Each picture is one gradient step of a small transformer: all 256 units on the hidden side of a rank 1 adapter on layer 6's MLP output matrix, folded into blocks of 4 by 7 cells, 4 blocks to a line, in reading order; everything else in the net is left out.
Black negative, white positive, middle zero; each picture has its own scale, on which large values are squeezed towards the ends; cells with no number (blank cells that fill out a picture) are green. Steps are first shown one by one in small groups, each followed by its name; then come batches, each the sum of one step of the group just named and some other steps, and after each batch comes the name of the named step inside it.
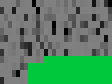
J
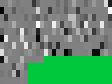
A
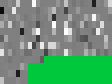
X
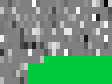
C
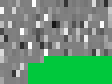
J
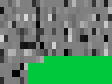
C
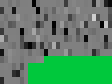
C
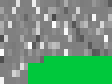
X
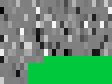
A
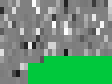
X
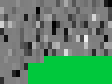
J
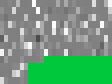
A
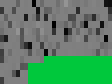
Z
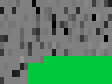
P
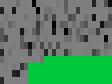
P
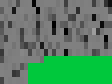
P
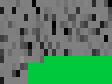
P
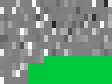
Z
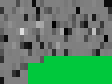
Z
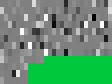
P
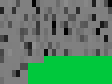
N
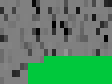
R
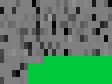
N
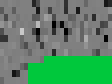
R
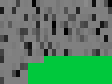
N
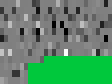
R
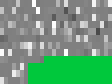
N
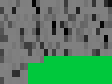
R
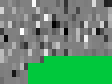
N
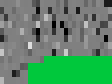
R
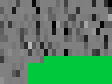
N
